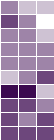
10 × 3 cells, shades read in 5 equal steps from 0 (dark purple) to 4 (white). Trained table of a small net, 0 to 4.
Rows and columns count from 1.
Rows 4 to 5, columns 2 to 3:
2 2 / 2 2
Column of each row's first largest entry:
2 3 3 1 1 1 3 3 2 1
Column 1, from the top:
2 1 2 2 2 3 0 1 1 1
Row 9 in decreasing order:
2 1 1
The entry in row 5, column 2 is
2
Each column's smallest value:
0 0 1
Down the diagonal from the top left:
2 2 3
